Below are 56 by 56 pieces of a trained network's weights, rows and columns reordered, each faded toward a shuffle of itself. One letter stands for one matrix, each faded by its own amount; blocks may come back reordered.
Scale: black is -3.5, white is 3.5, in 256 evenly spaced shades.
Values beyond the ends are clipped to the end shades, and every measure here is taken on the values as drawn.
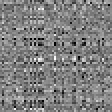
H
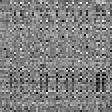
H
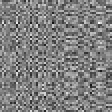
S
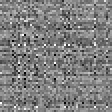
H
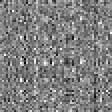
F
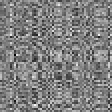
S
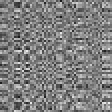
S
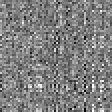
F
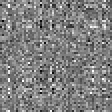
F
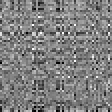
H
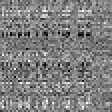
H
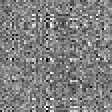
F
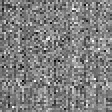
F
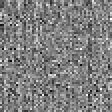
F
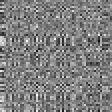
S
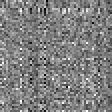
F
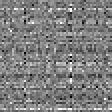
H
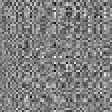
S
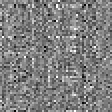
F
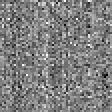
F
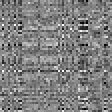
H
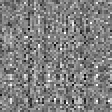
F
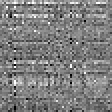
H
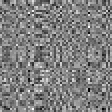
S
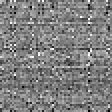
H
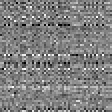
H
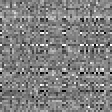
H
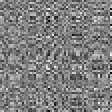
S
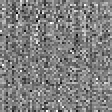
F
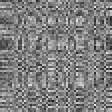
S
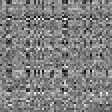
H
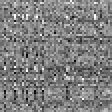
H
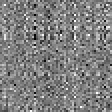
F
